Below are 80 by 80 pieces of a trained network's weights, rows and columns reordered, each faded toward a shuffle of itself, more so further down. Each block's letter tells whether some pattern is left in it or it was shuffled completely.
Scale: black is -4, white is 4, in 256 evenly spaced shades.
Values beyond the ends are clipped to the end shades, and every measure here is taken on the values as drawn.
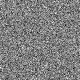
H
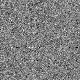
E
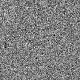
E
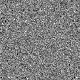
E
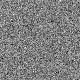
H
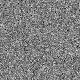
H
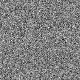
E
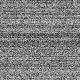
E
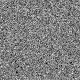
H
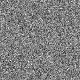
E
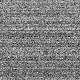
E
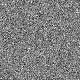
H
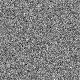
H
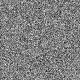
E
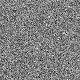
H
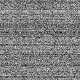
E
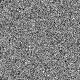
H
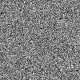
H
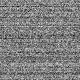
E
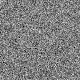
H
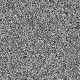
H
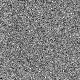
H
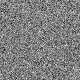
H
